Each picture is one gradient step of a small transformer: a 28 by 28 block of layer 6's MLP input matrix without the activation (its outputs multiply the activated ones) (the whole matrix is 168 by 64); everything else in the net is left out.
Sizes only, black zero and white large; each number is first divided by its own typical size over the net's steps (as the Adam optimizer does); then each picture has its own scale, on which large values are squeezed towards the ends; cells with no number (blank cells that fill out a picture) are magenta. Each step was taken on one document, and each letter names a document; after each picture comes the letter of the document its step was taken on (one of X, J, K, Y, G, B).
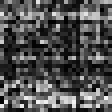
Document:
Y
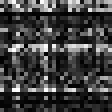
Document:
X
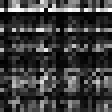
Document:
X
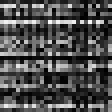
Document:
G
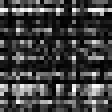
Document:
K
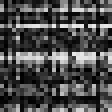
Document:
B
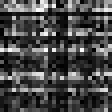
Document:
X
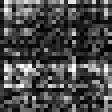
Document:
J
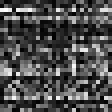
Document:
J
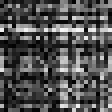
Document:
B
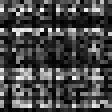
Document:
K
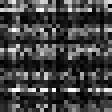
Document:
X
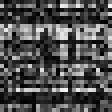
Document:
B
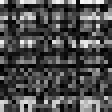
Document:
Y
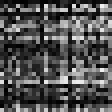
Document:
B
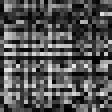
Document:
G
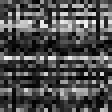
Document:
B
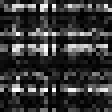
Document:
X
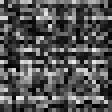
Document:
Y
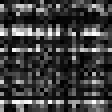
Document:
K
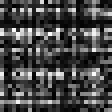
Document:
K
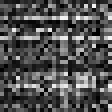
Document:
B
